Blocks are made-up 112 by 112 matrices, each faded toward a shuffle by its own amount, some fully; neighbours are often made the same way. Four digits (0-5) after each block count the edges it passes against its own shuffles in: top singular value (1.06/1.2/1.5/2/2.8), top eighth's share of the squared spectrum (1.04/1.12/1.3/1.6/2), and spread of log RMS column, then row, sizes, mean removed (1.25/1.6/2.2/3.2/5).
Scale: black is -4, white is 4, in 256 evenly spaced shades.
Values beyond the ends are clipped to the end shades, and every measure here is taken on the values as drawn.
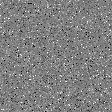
0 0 0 0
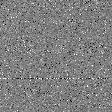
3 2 0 2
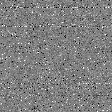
2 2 0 2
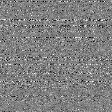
2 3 0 4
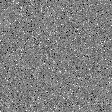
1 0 0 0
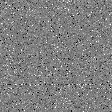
2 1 0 1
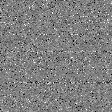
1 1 0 2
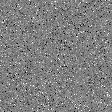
0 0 0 0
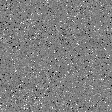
0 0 0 0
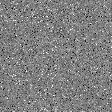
0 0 0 1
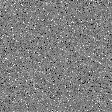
0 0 0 1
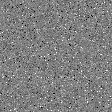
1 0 0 0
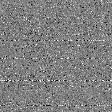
2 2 0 3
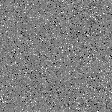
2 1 0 0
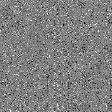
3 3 2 1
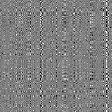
5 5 4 3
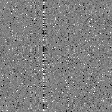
4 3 2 1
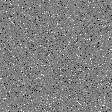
0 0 0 0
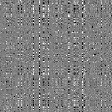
5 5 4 3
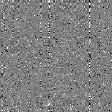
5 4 2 2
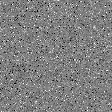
3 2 0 1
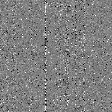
3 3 3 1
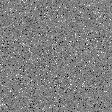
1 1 1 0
